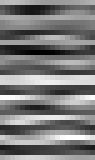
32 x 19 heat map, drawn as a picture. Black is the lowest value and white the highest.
Calmest part: top right. Grain: streaks across. Average level on the scale: 50%. Stripes: horizontal, repeating 8 times. Slope: none.
